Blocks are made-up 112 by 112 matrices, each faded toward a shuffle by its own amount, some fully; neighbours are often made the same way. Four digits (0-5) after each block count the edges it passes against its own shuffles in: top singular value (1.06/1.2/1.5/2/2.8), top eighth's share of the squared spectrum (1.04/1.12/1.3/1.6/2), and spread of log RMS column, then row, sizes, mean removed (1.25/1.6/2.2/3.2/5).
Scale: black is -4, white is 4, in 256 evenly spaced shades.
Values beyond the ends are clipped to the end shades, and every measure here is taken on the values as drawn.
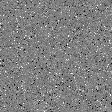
2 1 0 0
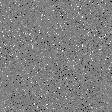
0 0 0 0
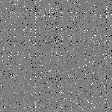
4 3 2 2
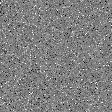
0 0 0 0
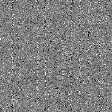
3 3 3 0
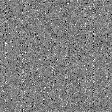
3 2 2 0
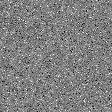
0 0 0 0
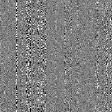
4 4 4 1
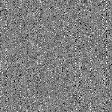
3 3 3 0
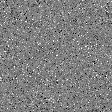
1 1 0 0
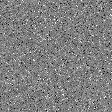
0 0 0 0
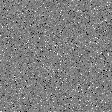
0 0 0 0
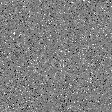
1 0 0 0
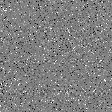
3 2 0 1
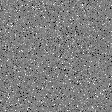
2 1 0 0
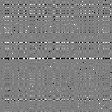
5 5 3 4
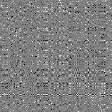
5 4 2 3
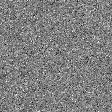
2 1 0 0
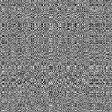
5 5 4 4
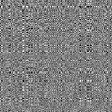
5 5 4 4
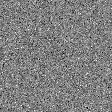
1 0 0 0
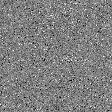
0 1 0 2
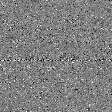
2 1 0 2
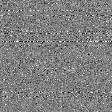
3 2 0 3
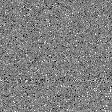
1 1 0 2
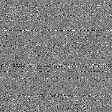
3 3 0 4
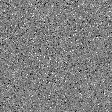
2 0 0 0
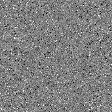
3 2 1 0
